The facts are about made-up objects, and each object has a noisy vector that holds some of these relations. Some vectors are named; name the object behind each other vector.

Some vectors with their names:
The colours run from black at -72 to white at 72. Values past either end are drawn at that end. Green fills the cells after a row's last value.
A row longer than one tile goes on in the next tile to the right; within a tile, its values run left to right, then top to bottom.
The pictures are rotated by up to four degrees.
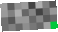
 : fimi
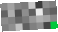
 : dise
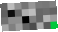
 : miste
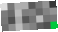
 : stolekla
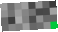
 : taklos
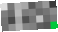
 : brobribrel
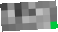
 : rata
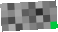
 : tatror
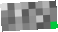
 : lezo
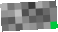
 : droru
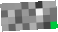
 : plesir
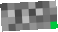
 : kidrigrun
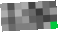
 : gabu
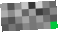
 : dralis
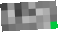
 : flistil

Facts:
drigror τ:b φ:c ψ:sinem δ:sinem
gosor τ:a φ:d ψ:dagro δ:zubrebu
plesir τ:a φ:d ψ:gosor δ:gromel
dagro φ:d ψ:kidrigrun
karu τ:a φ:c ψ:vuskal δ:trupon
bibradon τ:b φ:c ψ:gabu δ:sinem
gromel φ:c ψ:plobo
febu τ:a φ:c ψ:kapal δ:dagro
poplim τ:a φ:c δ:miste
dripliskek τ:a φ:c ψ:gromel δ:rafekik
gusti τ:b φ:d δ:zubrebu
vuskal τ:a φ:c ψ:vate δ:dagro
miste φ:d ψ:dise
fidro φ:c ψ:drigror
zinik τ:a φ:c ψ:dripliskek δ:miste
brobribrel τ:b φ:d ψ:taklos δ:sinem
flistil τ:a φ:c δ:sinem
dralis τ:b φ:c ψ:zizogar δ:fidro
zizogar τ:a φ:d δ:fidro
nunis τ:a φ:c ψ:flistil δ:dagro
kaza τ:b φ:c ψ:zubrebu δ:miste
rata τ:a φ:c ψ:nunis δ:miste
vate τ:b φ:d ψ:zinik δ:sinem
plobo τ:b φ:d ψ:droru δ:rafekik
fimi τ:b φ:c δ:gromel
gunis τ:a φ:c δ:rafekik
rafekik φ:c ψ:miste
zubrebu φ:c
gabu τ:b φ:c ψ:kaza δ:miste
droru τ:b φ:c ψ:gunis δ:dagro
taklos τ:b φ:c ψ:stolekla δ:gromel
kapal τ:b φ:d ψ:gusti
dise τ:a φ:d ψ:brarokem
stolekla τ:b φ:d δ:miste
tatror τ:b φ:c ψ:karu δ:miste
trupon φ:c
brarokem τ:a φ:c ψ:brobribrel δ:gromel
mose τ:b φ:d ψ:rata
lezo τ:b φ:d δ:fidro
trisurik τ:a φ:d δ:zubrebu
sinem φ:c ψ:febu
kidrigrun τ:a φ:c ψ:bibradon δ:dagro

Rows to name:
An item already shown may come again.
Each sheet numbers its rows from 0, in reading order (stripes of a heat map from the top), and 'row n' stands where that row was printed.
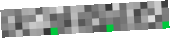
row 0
zizogar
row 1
stolekla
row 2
mose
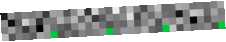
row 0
zubrebu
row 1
dralis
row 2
plobo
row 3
dagro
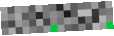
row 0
tatror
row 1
trupon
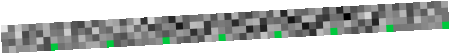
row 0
vate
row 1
gunis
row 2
dralis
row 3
trupon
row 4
gromel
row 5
rafekik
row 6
sinem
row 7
poplim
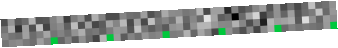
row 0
brarokem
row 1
drigror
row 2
kidrigrun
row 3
trisurik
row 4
sinem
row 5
febu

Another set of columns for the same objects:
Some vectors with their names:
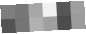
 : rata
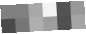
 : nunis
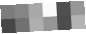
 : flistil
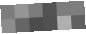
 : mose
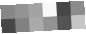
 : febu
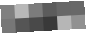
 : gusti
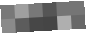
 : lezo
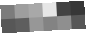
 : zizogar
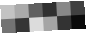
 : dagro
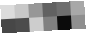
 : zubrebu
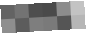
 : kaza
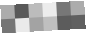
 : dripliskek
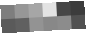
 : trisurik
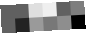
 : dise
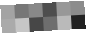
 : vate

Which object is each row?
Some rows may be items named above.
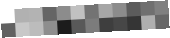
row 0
gromel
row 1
stolekla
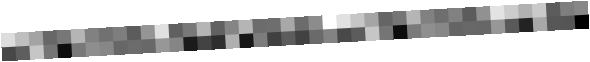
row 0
trupon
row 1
tatror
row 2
brobribrel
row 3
taklos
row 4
trupon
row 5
tatror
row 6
miste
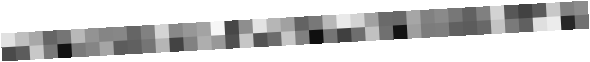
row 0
trupon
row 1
droru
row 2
febu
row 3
fidro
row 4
sinem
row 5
drigror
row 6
kidrigrun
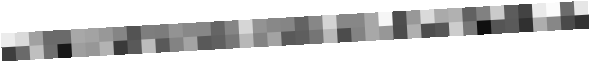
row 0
sinem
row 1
plobo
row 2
droru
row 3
droru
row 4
gunis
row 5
rafekik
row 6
brarokem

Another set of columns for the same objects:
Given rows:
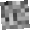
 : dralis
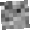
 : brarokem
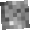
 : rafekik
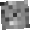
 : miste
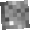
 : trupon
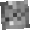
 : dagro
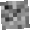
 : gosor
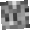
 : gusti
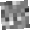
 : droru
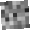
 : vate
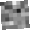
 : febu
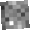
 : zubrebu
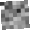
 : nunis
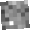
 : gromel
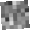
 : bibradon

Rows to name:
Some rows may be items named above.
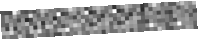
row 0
drigror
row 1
plobo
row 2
gunis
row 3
trisurik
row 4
dise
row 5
fidro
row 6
gromel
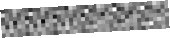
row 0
stolekla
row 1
mose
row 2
taklos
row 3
brarokem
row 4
dise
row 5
gunis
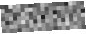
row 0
zizogar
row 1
brobribrel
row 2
taklos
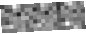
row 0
febu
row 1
kidrigrun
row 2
sinem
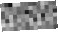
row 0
tatror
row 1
lezo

